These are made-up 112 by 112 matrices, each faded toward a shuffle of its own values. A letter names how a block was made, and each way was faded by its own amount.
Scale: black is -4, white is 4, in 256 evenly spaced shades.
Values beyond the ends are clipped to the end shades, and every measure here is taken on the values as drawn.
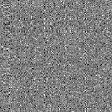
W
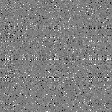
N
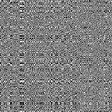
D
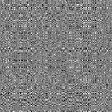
D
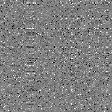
N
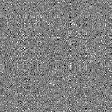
W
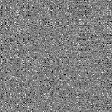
W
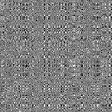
D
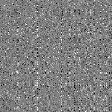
W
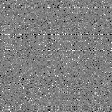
N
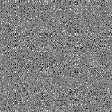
W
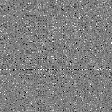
N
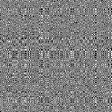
D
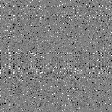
N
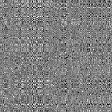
D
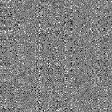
W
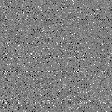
N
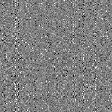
W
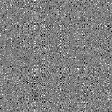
W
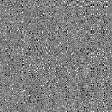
W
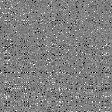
N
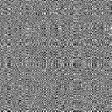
D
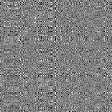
D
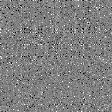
N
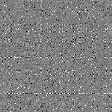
N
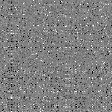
N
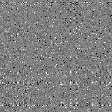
N
